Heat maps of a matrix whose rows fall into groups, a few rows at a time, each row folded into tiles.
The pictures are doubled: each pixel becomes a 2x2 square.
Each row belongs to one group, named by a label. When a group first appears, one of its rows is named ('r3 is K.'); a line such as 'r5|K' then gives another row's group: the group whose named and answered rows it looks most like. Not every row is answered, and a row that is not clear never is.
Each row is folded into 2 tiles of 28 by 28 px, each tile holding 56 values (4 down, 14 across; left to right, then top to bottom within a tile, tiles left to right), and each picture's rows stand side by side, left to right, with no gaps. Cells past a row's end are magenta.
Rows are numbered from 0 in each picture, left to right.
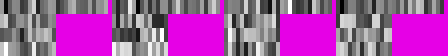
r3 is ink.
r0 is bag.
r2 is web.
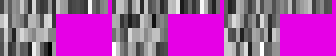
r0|web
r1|web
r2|ink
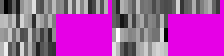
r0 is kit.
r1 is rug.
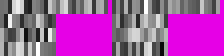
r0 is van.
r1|web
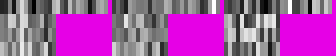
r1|kit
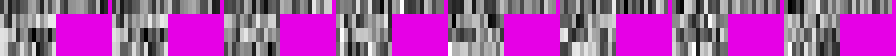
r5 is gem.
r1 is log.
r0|log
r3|web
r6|van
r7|kit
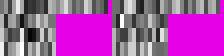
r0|van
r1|van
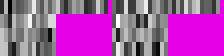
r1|ink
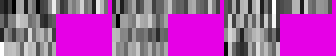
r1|log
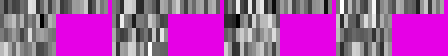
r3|van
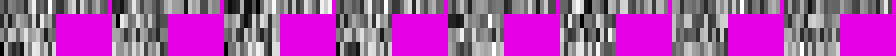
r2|gem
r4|rug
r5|van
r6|gem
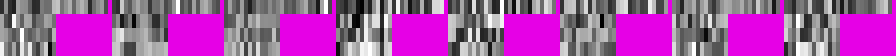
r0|kit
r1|rug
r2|log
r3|gem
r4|gem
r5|web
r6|van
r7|gem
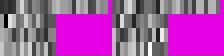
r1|van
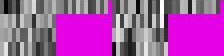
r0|kit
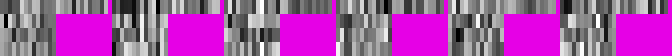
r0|kit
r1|gem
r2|log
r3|web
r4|van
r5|ink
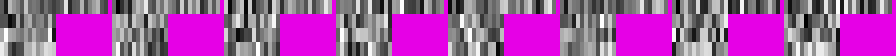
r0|rug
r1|kit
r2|gem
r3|web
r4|kit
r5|rug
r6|gem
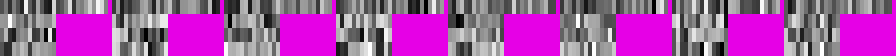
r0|gem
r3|gem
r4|rug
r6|web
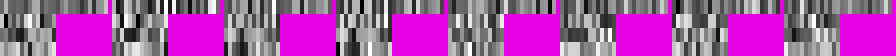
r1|gem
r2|rug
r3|rug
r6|ink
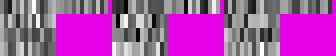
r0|van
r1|kit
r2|log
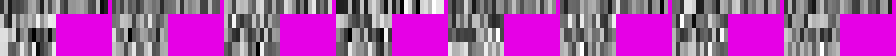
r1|ink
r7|log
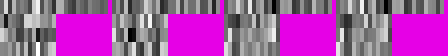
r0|log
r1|ink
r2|web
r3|web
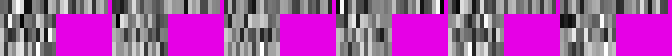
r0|van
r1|kit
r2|log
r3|log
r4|van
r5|rug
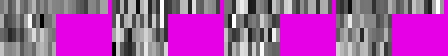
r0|bag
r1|rug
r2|van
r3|kit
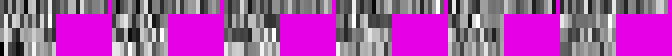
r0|rug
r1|ink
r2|bag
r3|bag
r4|log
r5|gem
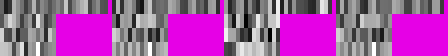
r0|ink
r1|log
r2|gem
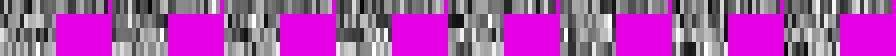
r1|bag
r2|bag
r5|web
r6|rug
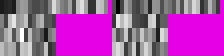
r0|kit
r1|ink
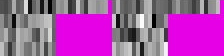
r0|web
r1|bag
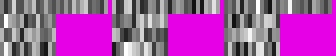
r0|ink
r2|web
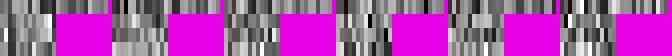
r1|bag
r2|van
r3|kit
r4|log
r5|van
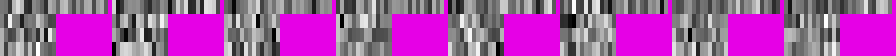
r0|van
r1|gem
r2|kit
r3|kit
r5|web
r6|ink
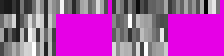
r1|bag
